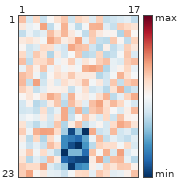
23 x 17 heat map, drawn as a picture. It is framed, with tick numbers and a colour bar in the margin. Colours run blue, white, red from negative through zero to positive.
Histogram: skewed, a long tail of low values. Odd patch: lower, in the bottom middle. Ninth with the lowest average: bottom middle. Stripes: none.
